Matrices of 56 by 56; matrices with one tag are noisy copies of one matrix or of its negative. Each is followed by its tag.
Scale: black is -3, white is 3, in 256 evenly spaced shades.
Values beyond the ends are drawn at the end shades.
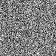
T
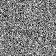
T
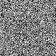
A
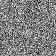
T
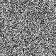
A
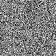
T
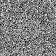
A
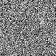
A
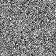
A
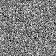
T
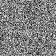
T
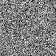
A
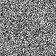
A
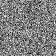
T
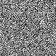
A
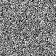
A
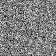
T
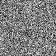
T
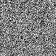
A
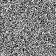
A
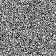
T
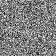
T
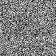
A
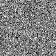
T
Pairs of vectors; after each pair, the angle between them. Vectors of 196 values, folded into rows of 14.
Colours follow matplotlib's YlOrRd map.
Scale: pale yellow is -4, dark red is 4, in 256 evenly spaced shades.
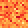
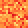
partly opposed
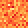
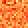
partly opposed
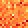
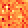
orthogonal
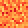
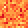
orthogonal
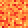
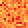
partly opposed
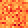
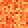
nearly opposite
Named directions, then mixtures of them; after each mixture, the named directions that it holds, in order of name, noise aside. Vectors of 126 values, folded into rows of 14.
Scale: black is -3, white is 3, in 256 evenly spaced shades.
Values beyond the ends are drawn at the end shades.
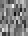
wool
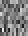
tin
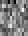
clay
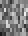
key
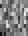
key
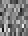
tin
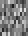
wool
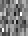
tin, wool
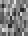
clay, wool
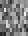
key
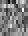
clay, wool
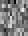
clay
